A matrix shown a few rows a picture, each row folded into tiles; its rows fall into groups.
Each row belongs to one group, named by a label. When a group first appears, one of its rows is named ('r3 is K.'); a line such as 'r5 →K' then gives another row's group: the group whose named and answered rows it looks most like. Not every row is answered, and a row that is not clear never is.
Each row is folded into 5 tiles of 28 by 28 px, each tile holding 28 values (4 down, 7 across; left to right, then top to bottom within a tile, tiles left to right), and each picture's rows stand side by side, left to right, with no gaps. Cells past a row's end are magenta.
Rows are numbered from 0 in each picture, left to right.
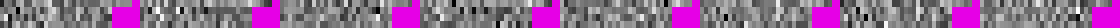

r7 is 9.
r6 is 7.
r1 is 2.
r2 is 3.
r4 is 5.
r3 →2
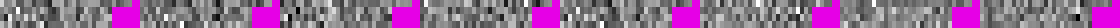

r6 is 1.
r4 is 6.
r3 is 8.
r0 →6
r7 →9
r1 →6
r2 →7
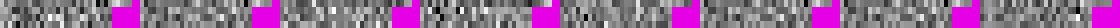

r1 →5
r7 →3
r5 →5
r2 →1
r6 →5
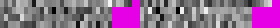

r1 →1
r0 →2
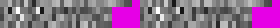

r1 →2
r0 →2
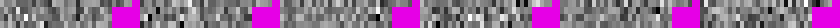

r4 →3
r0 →6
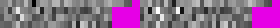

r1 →2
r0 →2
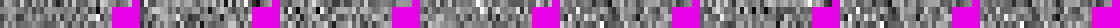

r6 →6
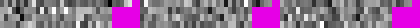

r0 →1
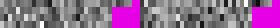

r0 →6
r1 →8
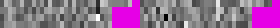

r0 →3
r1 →7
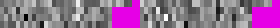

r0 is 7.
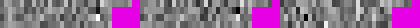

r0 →3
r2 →7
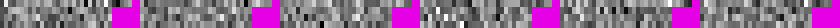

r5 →8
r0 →8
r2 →7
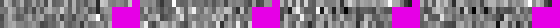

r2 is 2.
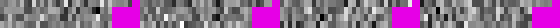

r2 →9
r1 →6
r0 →3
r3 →7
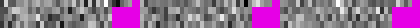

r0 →8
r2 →9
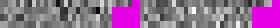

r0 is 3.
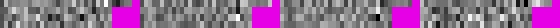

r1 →3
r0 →8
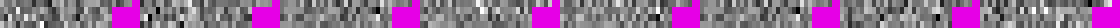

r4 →9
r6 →9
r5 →3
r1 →7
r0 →6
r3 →9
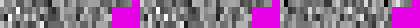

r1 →6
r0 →6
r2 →5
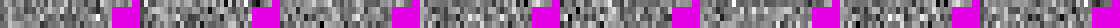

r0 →3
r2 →7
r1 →8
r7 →8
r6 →5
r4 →7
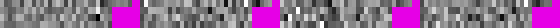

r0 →9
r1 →8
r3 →8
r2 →6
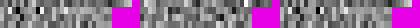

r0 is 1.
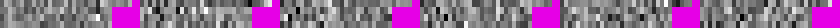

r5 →9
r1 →1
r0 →3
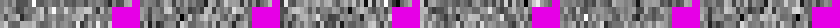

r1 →9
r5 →9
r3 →5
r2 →8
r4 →6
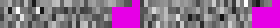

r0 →2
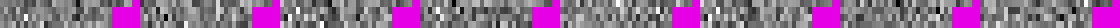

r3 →2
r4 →9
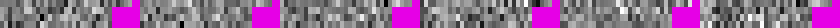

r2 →5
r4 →9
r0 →9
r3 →8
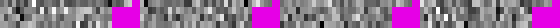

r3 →6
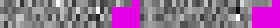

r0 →9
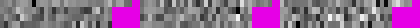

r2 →5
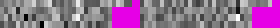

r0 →7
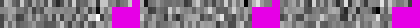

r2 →3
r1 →5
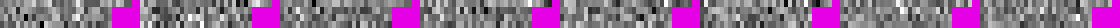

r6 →9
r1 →5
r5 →8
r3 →2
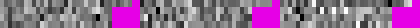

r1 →7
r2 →1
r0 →9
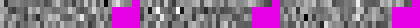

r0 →5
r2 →7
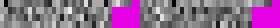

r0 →5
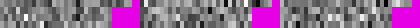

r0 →6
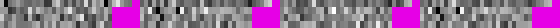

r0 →5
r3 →1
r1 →1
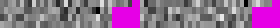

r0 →3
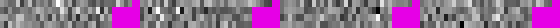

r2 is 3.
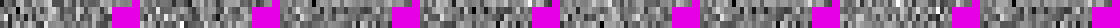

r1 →6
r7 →2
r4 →7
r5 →2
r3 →2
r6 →9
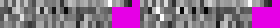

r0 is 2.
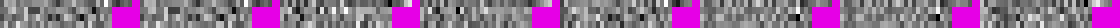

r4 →8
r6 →9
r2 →1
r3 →1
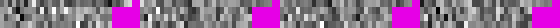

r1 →6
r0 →1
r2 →6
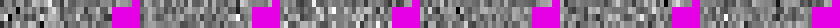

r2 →1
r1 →3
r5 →6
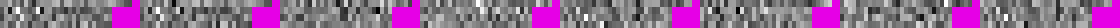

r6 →8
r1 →2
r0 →2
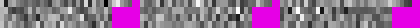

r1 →9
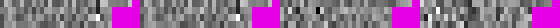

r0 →3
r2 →1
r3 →6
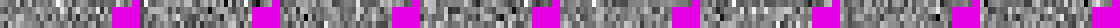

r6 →9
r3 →8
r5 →1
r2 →7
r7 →5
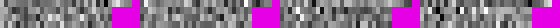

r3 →1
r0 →5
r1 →8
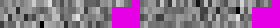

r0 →7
